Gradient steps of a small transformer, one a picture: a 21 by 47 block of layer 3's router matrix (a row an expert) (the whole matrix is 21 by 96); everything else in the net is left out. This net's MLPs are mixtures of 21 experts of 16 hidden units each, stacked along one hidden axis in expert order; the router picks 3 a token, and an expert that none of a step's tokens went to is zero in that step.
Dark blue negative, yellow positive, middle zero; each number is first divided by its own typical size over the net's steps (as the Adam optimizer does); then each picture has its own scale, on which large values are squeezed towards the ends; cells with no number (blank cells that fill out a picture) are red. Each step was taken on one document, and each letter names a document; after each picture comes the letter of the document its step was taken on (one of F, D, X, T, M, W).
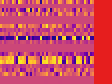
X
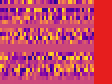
X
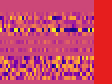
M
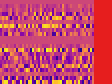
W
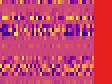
M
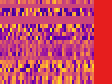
X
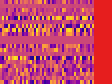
W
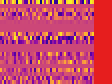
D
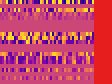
X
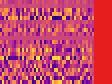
W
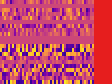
W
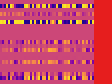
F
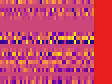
D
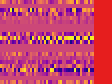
D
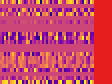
D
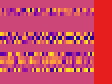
D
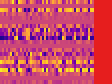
X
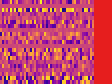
W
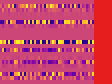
F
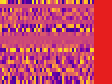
W
